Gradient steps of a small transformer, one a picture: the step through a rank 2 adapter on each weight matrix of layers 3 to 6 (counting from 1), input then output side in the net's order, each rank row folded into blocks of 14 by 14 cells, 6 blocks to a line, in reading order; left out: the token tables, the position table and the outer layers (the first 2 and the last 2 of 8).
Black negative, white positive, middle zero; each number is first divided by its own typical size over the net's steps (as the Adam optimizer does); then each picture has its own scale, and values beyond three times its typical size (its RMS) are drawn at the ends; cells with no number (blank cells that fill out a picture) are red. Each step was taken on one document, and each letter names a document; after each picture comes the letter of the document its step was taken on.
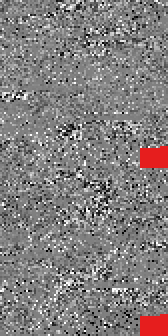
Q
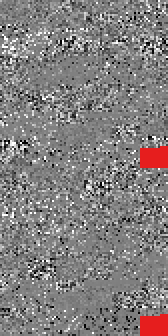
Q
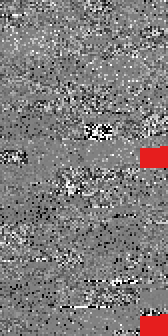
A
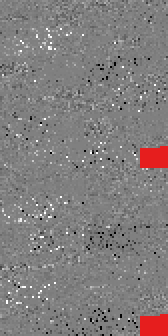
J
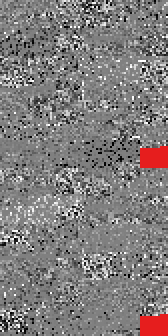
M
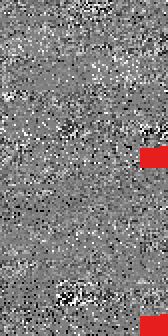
Q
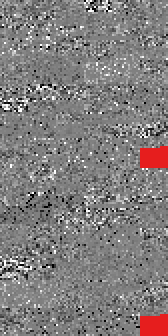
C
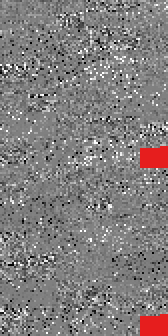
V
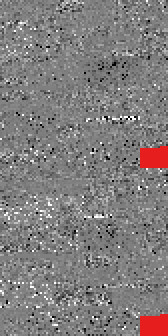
C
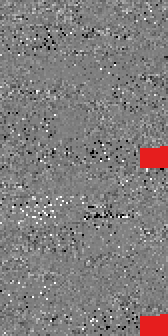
C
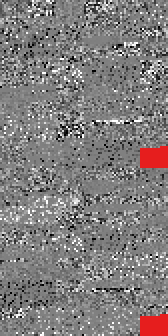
M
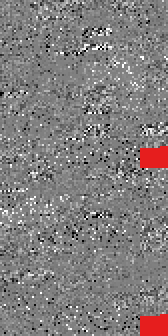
C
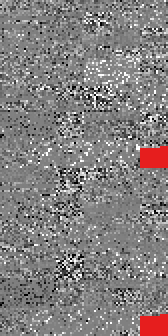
A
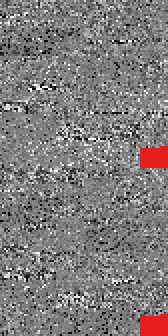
A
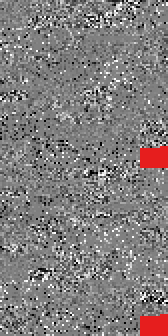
Q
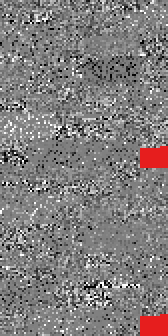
M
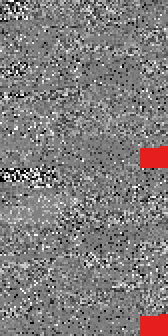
M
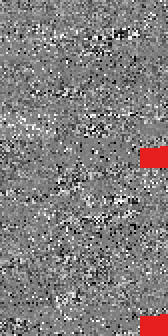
A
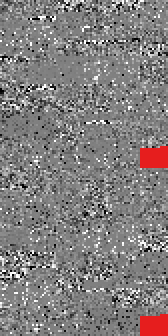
Q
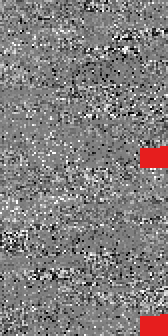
M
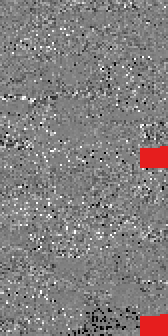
C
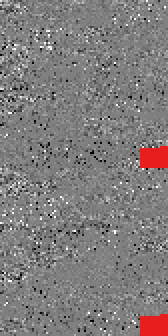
C
